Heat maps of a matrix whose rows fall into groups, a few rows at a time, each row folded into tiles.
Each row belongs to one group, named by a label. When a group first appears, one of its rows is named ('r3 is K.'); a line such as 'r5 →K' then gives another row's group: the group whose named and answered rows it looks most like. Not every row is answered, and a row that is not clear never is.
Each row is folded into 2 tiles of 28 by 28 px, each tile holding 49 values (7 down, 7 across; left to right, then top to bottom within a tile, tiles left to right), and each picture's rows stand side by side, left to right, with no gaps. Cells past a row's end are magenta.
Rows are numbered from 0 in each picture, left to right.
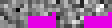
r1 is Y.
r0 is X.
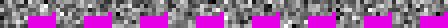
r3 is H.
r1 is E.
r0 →Y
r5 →H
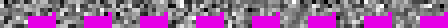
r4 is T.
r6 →Y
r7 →H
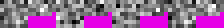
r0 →Y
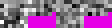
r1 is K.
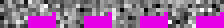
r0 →Y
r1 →T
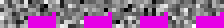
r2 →K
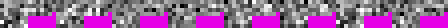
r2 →T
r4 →Y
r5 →Y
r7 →T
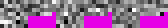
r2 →X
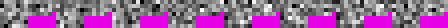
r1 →T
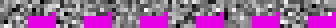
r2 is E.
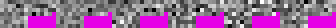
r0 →K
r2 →T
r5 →X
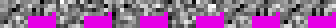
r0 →K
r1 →H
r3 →Y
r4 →K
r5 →K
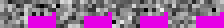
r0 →K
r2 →T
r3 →X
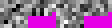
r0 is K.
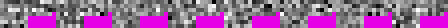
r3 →Y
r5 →H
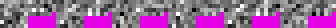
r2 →T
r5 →K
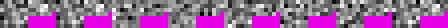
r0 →Y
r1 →Y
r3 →K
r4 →H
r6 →H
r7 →Y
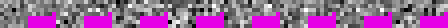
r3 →T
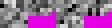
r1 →K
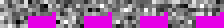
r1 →T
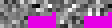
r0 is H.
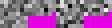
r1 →H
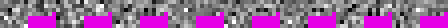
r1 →Y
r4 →T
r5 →T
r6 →K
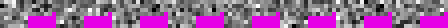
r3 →X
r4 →E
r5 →H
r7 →H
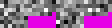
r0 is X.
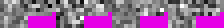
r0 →H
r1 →Y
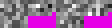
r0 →H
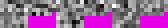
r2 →H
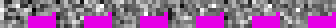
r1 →Y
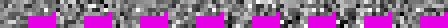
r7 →T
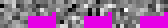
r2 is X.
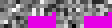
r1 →X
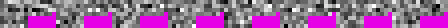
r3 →X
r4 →Y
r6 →H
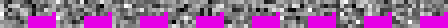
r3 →K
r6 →E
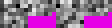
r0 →E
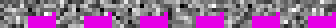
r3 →E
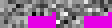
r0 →K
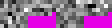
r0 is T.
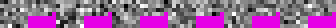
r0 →X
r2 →E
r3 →E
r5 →X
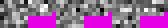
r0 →Y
